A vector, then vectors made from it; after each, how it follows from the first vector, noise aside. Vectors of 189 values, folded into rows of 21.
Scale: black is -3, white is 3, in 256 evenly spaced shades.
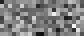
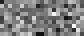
copied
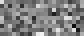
negated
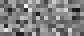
wrapped around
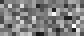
copied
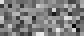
negated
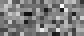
wrapped around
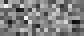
wrapped around
